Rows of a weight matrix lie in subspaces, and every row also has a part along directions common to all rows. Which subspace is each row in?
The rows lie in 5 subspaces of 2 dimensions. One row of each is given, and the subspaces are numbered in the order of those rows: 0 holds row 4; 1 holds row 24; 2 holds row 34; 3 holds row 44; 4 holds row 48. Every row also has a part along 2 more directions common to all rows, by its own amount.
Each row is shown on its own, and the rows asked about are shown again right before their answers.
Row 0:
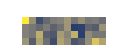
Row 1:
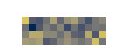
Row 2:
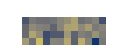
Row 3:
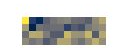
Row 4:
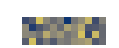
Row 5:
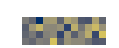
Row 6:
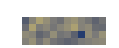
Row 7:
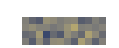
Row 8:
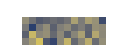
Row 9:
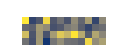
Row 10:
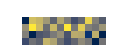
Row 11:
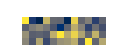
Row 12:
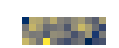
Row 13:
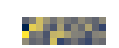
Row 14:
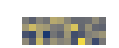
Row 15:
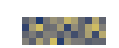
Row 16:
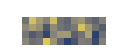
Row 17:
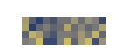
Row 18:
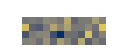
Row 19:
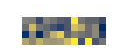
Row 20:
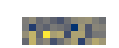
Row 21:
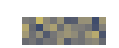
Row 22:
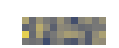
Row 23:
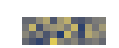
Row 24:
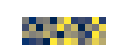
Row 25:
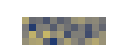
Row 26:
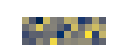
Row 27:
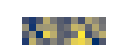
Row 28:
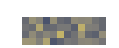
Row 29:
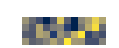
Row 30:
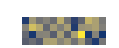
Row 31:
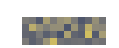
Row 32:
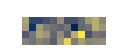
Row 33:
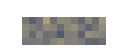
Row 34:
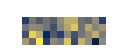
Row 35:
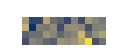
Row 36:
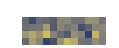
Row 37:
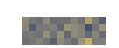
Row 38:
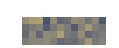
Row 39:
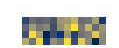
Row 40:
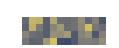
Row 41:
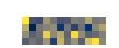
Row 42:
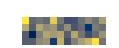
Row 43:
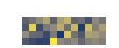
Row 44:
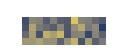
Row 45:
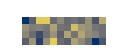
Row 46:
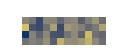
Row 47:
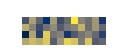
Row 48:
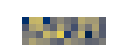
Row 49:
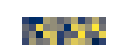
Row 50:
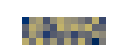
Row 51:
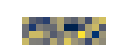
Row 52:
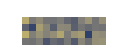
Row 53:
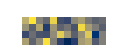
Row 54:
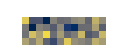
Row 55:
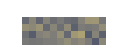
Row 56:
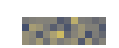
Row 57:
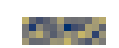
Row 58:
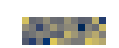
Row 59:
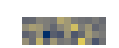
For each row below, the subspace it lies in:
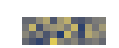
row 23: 1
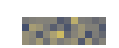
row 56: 3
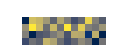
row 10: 4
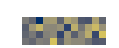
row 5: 0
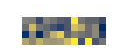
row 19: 3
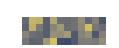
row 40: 1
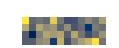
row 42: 2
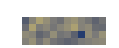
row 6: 4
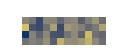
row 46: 3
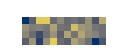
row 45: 0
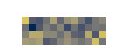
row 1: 4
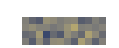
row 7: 2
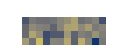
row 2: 2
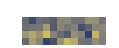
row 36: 1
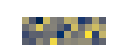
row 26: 0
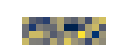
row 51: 4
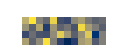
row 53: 1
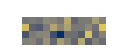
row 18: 3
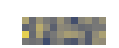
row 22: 3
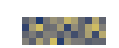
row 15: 0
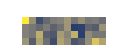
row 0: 0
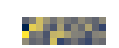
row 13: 3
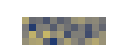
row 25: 4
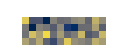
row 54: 4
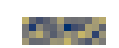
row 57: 4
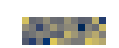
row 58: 1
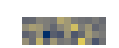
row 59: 2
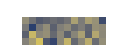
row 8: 2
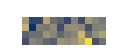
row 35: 0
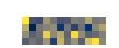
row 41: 2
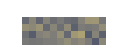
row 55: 4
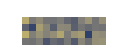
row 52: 3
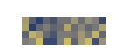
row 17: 2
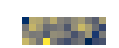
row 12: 1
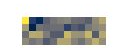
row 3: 4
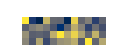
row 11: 3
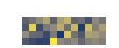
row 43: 1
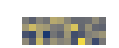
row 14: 2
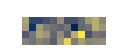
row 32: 4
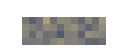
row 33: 1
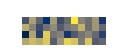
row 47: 3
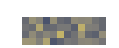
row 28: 1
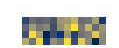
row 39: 2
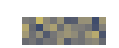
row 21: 0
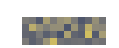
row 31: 0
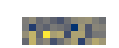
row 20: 2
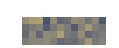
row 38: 1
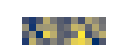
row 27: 0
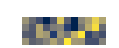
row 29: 4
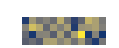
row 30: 4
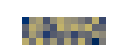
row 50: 2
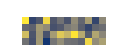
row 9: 3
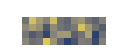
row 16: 1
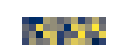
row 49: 0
